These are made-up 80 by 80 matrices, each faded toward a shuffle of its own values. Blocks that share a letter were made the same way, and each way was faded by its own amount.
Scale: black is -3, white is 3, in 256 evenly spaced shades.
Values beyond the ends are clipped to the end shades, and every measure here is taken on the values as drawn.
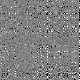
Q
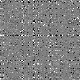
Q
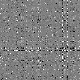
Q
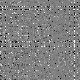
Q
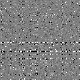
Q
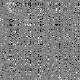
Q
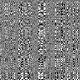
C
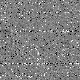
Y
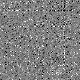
Y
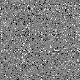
Y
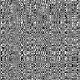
C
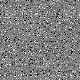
Y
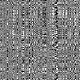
C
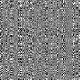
C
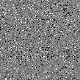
Y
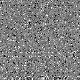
Y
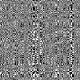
C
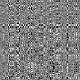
C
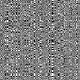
C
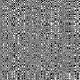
C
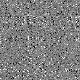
Y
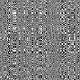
C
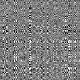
C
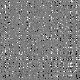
Q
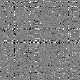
Q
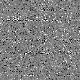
Y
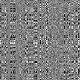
C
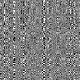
C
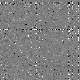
Q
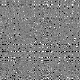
Q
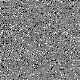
Y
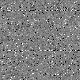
Y
